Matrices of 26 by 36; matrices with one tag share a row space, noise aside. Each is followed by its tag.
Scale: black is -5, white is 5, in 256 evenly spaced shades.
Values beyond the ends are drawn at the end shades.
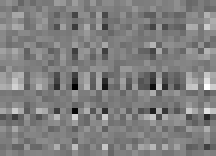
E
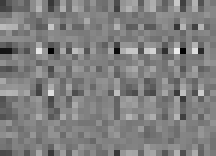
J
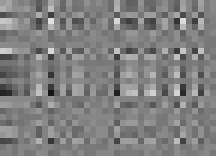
J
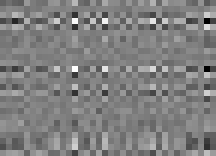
E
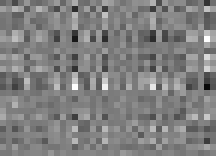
E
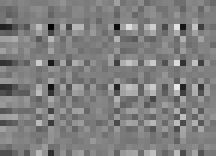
J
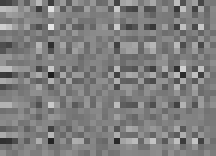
J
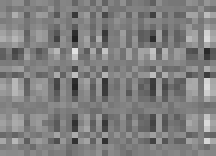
E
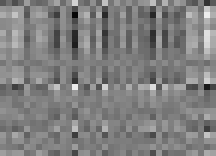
E
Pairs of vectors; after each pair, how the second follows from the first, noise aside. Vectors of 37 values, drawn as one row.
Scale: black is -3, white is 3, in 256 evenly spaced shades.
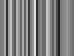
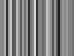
copied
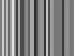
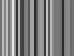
copied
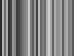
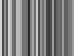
negated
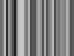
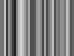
copied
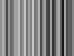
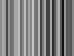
copied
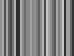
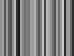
copied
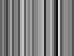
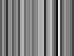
copied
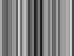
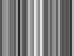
negated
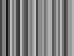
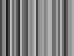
copied
